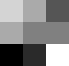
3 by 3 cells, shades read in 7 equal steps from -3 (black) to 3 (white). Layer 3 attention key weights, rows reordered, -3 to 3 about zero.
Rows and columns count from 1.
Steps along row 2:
down same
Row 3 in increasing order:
-3 -2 3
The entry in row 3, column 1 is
-3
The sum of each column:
0 -1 2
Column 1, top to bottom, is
2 1 -3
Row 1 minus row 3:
5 3 -4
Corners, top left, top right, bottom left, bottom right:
2 -1 -3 3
